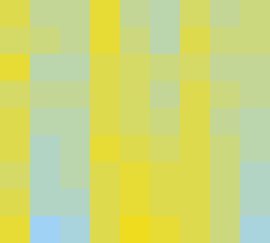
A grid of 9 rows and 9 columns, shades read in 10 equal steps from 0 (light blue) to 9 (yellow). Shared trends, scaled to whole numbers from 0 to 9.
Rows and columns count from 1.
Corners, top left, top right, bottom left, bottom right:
7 5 8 1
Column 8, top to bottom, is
4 5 4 5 4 5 5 5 5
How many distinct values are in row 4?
4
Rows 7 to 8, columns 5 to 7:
8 7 7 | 8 7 7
